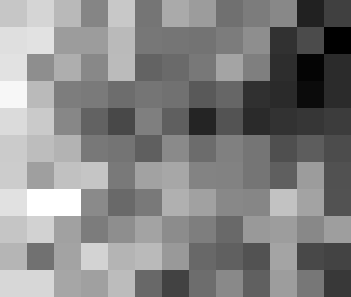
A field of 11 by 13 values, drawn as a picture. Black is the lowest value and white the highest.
Average level on the scale: 50%. Slope: up to the left. Ninth with the highest average: bottom left. Ninth with the lowest average: top right. Odd rows or columns: none.
